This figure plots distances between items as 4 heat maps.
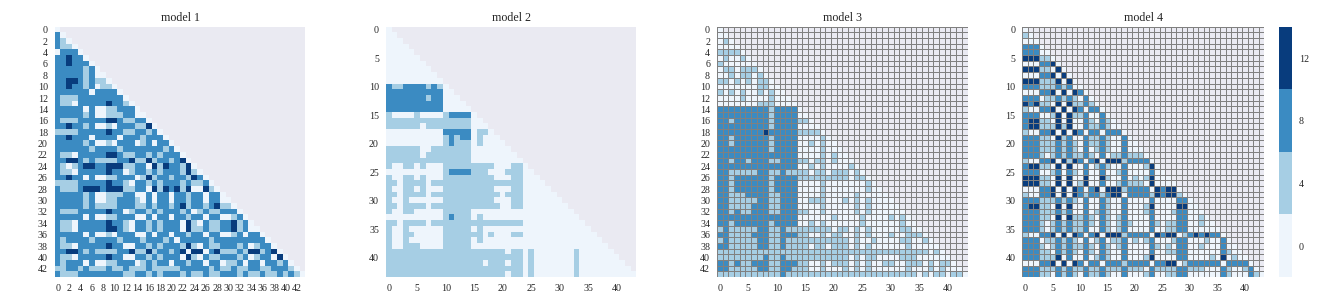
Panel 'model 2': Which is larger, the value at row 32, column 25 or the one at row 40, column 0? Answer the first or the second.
the second
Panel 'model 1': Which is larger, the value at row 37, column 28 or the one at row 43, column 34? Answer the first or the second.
the first
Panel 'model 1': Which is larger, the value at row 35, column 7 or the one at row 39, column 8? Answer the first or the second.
the first
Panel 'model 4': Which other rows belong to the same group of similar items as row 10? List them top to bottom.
3, 4, 5, 7, 9, 12, 13, 15, 16, 17, 19, 20, 21, 22, 24, 25, 26, 27, 30, 31, 32, 33, 34, 35, 37, 38, 39, 40, 42, 43
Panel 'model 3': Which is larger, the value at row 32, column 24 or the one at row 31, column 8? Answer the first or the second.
the second
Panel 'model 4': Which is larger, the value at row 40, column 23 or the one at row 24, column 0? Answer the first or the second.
the first
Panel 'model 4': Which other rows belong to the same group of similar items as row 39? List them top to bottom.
3, 4, 5, 7, 9, 10, 12, 13, 15, 16, 17, 19, 20, 21, 22, 24, 25, 26, 27, 30, 31, 32, 33, 34, 35, 37, 38, 40, 42, 43
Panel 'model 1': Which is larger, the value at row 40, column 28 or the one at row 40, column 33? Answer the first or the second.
the second
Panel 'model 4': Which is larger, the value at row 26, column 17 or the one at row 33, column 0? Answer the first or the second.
the second
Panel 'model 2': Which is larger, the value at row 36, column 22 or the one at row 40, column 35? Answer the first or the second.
the first
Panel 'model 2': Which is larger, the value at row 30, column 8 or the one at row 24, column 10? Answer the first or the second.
the second
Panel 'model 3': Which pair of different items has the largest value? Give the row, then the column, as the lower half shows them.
18, 8
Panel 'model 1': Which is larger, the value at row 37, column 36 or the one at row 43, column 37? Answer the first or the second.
the first
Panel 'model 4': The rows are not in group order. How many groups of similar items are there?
2
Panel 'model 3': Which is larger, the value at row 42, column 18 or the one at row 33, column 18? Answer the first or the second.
the first
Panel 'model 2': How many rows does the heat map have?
44
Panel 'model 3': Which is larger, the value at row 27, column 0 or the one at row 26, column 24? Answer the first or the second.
the first
